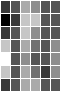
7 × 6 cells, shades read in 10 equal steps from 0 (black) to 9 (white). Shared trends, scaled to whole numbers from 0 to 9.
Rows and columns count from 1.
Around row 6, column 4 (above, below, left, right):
3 6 6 2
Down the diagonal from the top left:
2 2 7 4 3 5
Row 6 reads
7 3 6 4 2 5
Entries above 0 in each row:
6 5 6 6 6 6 6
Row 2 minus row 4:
-7 -1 1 3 0 -2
